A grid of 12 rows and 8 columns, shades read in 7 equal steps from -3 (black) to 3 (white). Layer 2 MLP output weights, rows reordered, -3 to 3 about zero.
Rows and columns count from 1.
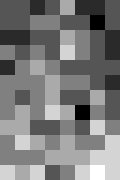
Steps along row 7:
down up up down same up down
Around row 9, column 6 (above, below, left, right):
-3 0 0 2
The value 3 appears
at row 12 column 7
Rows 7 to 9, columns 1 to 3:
0 -1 0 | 0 1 0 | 1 1 -1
